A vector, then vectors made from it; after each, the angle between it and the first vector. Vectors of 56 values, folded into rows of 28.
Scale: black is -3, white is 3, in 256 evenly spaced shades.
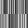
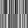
nearly parallel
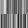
partly opposed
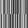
partly aligned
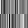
partly aligned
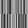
partly opposed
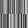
nearly opposite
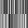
nearly parallel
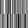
partly opposed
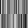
partly opposed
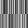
nearly parallel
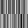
partly opposed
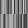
partly opposed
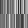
partly opposed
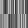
nearly parallel
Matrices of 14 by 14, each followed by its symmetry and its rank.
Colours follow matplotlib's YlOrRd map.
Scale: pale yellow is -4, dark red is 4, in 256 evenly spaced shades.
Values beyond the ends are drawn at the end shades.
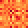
symmetric, rank three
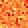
antisymmetric, full rank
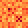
symmetric, rank three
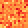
antisymmetric, full rank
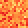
antisymmetric, full rank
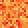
antisymmetric, full rank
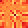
symmetric, rank three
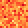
neither, full rank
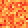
neither, full rank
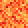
neither, full rank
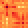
symmetric, rank three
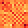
symmetric, rank three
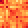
symmetric, rank three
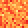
neither, full rank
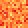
antisymmetric, full rank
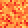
antisymmetric, full rank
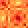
symmetric, rank three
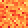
neither, full rank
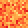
neither, full rank
